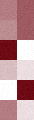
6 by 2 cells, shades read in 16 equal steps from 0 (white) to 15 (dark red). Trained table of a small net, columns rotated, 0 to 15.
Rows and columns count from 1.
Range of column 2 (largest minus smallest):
15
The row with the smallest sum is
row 4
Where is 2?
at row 4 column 2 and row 6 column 2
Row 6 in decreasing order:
8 2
